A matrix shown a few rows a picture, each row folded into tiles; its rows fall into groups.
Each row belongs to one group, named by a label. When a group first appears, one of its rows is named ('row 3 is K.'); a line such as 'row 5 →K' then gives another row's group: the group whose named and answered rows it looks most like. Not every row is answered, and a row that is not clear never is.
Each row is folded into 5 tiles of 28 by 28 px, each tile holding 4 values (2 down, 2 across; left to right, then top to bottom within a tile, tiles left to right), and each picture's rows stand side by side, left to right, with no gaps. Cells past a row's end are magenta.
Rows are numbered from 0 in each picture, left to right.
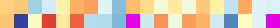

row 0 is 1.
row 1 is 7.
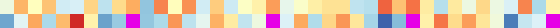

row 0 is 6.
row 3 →7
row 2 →7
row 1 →6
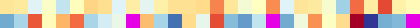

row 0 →6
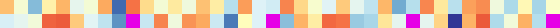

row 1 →7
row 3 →7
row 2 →7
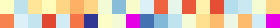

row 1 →6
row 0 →1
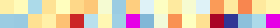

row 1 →6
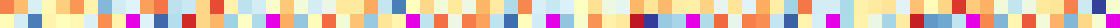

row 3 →7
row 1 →1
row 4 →6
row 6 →6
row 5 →7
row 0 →1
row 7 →1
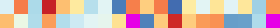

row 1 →6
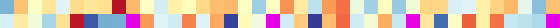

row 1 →1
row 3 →1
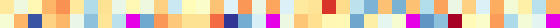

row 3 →6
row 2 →7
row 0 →7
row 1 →6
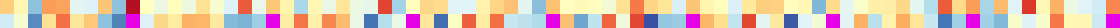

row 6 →7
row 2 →7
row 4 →1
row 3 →1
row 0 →7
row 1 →7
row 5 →1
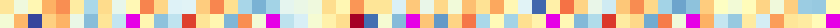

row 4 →1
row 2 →6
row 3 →1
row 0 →7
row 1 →1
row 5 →1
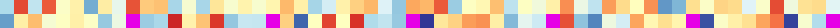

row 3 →6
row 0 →6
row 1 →6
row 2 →1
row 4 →1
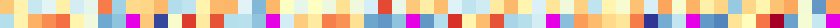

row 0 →7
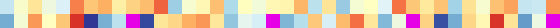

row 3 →1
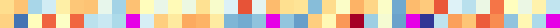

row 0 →1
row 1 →7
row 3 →6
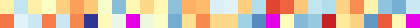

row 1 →7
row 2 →1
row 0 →1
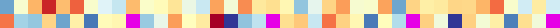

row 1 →6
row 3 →1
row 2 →7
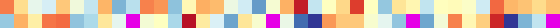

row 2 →1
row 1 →1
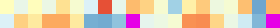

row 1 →7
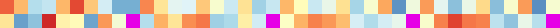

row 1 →7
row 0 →1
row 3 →7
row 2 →7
